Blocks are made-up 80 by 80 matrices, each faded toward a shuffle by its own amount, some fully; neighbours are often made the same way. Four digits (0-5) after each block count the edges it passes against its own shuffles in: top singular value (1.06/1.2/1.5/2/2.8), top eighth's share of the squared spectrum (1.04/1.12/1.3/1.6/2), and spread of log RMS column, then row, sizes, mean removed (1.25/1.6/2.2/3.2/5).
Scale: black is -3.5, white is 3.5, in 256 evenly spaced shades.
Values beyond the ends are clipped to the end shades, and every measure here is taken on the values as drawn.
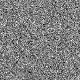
2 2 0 0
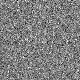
1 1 0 0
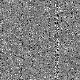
2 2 3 0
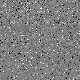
2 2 0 1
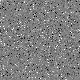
1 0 0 0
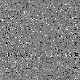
3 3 2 2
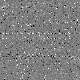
3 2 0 1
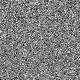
0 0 0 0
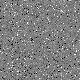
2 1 1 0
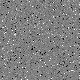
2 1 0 0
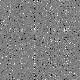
3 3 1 1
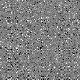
4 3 2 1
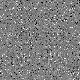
3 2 1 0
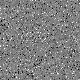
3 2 0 0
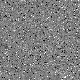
3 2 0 0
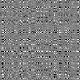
5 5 3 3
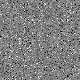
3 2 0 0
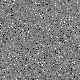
0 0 0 0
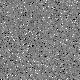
1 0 0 0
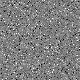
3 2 0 0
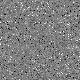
2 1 0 0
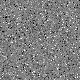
1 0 0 0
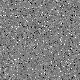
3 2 0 1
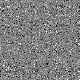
3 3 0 1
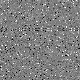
3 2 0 1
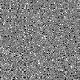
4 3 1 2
